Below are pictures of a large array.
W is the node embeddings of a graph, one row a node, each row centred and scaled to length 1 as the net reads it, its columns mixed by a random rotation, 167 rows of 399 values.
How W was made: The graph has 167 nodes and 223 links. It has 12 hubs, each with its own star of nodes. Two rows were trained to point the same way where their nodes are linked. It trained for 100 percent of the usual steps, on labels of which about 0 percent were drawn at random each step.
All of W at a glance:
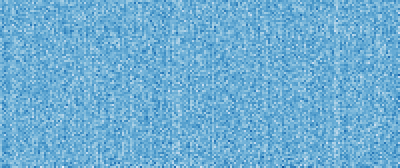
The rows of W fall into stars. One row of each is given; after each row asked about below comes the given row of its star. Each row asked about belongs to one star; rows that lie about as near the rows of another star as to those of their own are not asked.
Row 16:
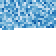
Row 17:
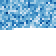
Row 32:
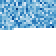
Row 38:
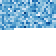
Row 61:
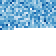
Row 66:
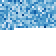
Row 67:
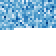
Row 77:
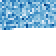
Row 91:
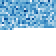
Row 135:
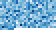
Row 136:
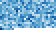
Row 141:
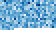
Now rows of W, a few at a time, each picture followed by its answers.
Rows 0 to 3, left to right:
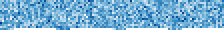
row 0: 17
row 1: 38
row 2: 16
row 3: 67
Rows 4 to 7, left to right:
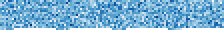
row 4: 141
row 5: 32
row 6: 91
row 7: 32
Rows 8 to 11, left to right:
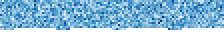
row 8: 38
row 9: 91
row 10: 17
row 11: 67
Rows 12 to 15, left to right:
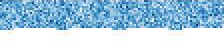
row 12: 136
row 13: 77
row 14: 38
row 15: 66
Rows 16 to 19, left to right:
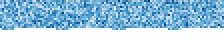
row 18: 38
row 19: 32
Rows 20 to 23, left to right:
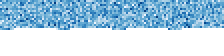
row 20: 136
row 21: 77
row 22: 135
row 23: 32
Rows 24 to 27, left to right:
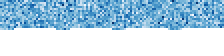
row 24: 135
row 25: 16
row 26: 17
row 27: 77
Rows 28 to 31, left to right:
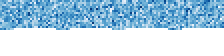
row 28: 17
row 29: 32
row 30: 17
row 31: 17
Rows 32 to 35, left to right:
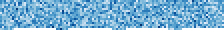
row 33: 32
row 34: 32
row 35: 141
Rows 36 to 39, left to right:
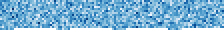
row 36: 32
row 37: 16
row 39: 141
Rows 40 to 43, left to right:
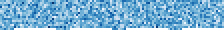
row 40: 38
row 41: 16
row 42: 66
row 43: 141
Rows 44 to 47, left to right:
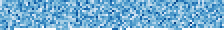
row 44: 66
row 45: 136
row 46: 91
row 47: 141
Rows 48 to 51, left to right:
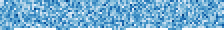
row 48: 16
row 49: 66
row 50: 67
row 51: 17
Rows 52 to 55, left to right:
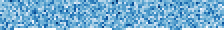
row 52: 66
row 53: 17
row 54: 32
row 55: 77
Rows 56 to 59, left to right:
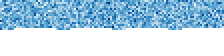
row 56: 135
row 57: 66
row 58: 136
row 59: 66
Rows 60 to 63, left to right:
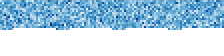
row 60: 77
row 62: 67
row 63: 17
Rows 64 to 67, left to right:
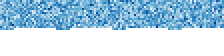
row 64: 136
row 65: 38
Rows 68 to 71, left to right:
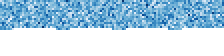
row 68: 77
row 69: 66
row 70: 38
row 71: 136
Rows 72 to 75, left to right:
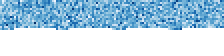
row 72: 61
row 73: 32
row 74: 91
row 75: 141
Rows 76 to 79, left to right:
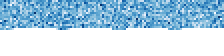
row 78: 135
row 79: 17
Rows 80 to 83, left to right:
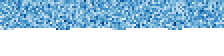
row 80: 32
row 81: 61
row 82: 141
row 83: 66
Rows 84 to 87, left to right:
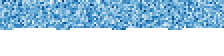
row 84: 32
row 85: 38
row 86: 135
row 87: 91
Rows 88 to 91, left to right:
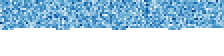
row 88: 17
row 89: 136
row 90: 38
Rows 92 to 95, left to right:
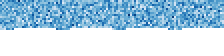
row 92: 141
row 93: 67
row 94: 16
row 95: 67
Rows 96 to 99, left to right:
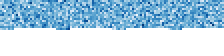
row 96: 16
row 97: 61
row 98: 141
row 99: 16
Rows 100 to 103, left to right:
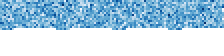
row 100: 77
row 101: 38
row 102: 91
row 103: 135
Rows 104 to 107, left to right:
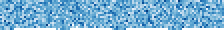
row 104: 91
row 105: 141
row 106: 16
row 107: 38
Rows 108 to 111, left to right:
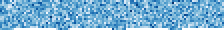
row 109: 77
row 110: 61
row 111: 16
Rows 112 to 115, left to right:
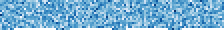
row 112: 91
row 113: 17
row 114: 61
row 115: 38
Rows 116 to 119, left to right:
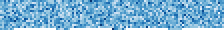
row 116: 67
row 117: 66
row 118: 61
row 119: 16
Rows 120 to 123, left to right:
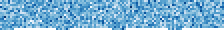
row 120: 67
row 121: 67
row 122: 61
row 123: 135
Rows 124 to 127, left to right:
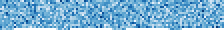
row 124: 38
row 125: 66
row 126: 141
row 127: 38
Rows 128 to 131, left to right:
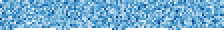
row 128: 77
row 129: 32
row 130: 67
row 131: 135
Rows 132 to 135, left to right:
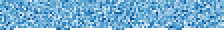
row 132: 91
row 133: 66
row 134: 32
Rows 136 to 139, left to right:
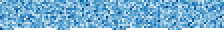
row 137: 17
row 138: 135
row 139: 67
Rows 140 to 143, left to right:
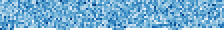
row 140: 61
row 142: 77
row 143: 77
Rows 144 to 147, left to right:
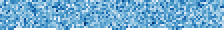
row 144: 135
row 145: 91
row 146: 38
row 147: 135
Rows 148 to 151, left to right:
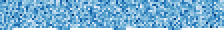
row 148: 32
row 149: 16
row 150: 16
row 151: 77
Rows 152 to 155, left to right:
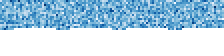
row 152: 66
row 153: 66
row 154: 91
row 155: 135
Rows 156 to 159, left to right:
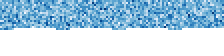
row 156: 17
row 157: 61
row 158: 136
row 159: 136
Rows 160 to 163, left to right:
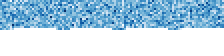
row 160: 17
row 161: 135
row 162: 17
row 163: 17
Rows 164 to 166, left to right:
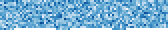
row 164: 136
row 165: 136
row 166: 66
